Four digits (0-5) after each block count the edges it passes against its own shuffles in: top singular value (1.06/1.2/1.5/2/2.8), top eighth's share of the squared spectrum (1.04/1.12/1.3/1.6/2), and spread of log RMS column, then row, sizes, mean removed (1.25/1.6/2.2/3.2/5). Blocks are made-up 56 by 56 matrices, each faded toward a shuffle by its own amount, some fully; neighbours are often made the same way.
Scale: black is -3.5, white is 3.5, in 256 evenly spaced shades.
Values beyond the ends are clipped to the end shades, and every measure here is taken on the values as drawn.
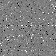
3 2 0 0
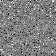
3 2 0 0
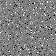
0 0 0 0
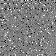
3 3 0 1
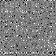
4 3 1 2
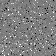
2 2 0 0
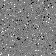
0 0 0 0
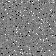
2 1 0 0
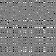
5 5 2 3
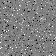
2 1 0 0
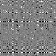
5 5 2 3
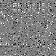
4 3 0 2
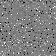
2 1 0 0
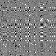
5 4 2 3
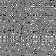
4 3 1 2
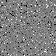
3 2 0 1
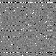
4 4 0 2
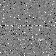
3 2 0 1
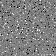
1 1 0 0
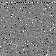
3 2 0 1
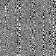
2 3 4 0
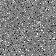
0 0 0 0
